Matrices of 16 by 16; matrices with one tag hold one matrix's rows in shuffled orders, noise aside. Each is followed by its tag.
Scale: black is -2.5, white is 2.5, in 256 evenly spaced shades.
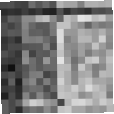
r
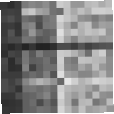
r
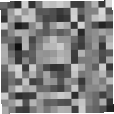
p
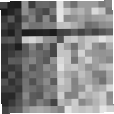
r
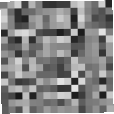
p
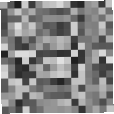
p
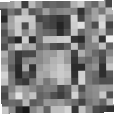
p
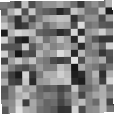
p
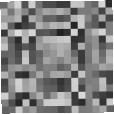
p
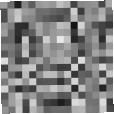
p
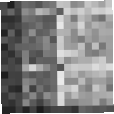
r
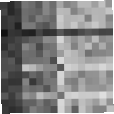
r
